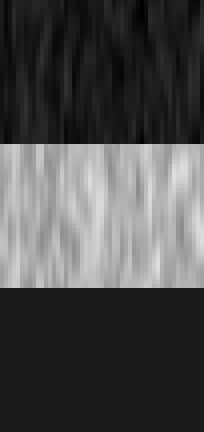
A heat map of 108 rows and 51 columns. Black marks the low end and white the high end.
The table splits into 3 rows of 1 panel. Panel 1,1: very low, streaked downward, faint in contrast. Panel 2,1: high, streaked downward. Panel 3,1: very low, flat.
